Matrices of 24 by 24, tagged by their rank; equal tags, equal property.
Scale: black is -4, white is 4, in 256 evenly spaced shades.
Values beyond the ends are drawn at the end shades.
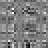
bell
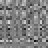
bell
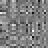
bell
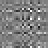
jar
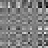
jar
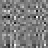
bell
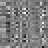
bell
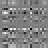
jar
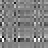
jar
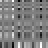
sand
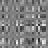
jar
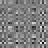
jar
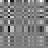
sand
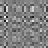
jar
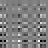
sand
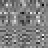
bell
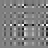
sand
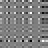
sand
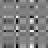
sand
